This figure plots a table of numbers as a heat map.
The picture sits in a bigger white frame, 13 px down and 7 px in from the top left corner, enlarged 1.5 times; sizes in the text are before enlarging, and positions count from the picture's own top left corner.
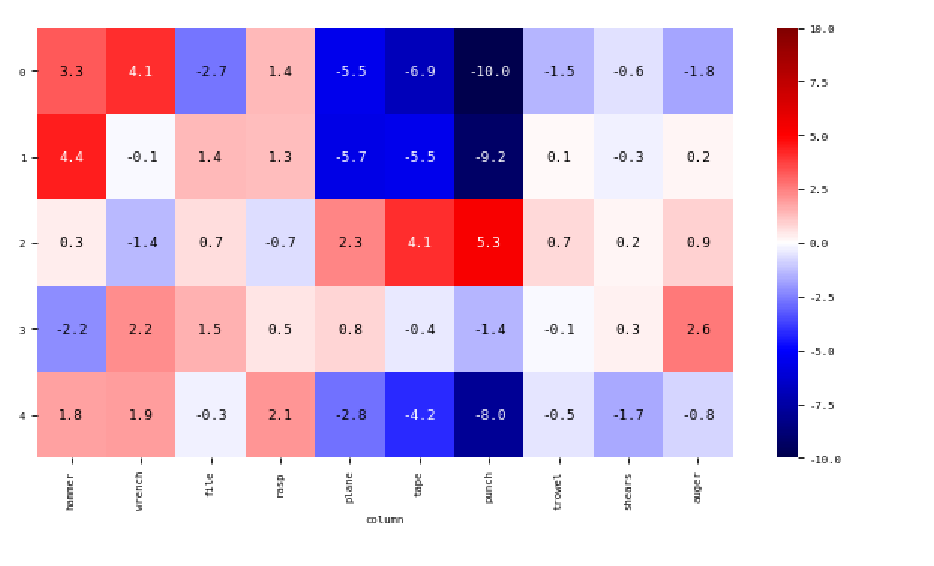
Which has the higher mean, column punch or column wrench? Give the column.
wrench
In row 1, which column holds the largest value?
hammer
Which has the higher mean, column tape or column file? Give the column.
file
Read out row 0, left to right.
3.3 4.1 -2.7 1.4 -5.5 -6.9 -10.0 -1.5 -0.6 -1.8
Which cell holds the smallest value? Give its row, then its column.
0, punch
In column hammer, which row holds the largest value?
1
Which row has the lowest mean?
0
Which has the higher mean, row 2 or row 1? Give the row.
2
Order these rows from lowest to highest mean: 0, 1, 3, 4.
0, 1, 4, 3
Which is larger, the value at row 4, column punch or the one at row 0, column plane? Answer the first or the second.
the second
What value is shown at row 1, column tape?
-5.5
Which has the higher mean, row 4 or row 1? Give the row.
4
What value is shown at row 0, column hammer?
3.3
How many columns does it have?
10
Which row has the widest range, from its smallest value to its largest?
0
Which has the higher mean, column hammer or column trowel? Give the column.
hammer
